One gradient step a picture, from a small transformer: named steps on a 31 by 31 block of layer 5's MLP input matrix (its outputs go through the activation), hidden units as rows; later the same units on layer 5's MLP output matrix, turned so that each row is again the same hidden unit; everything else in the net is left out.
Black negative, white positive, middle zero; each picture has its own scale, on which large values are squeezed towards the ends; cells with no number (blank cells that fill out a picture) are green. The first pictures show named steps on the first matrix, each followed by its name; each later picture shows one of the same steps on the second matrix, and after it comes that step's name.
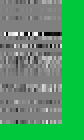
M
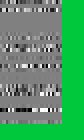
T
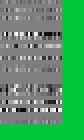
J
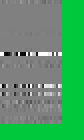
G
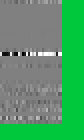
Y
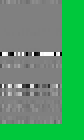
G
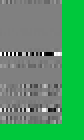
Y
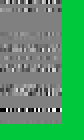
T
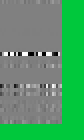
G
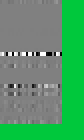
G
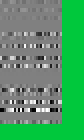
J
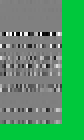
M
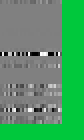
Y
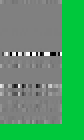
G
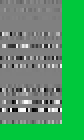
J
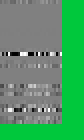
Y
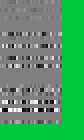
J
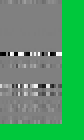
G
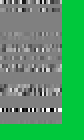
T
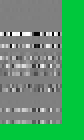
M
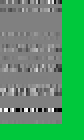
T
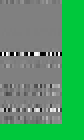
Y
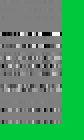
M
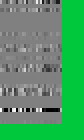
T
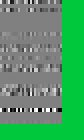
T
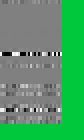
Y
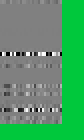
Y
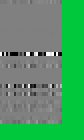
G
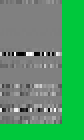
Y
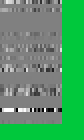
T
